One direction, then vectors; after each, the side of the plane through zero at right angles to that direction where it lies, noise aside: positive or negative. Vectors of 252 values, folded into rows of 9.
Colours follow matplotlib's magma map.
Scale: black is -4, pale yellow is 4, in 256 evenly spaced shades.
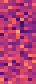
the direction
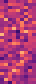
negative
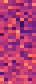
positive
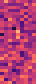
positive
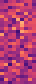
negative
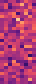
negative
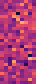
negative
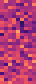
positive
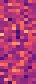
negative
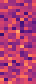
positive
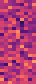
positive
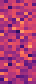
negative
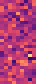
positive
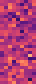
positive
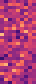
negative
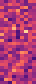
negative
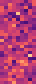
positive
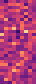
negative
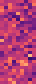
positive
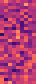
positive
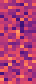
positive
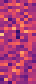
negative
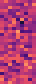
positive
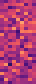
negative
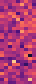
negative
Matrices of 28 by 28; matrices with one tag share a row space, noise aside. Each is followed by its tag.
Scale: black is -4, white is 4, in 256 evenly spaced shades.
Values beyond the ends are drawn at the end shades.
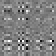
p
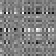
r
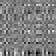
r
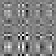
p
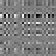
r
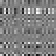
r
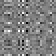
p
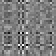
p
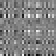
r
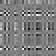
r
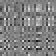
r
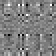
p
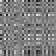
r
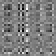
p
